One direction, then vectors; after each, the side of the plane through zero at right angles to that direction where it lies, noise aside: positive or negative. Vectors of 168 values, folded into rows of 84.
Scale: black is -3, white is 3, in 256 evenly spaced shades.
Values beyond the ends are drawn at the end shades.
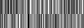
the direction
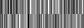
positive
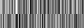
negative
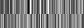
positive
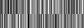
positive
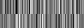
positive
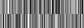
negative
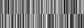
positive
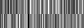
positive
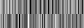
negative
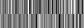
negative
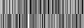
negative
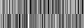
negative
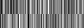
positive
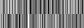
negative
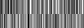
positive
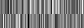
positive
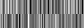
negative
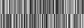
negative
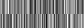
negative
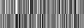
negative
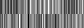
positive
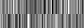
negative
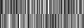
positive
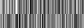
negative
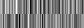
negative
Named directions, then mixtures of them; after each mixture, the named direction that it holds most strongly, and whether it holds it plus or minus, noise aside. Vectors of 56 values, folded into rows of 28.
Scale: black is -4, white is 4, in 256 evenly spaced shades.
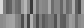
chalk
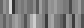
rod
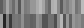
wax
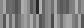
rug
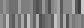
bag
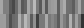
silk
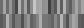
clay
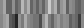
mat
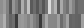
mat, plus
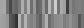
mat, plus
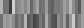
rod, minus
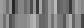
rod, plus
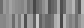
bag, plus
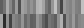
wax, plus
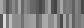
wax, minus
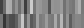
chalk, minus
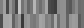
clay, plus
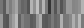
mat, minus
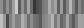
clay, minus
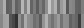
mat, plus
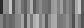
chalk, minus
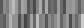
silk, minus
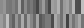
bag, plus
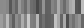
bag, plus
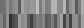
wax, plus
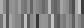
bag, minus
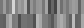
silk, minus
